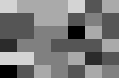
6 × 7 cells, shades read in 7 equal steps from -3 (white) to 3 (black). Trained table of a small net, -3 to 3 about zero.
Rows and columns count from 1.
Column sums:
3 0 -3 -1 3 2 1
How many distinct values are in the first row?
3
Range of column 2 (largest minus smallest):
3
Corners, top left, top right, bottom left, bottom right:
-2 -1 3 0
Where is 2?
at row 4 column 1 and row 5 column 6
